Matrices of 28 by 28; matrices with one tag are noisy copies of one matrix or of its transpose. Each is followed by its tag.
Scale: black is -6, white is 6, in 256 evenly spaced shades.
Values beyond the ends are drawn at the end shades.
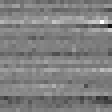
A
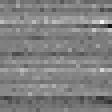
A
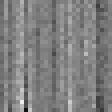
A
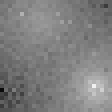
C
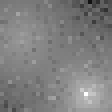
C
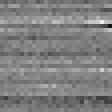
A
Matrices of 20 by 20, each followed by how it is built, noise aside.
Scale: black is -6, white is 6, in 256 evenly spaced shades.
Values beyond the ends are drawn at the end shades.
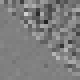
upper triangular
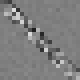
banded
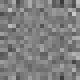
low rank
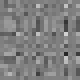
low rank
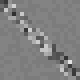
banded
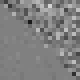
upper triangular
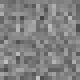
low rank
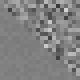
upper triangular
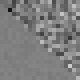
upper triangular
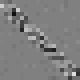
banded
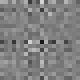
low rank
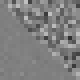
upper triangular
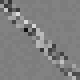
banded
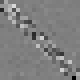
banded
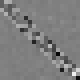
banded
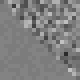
upper triangular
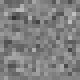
low rank
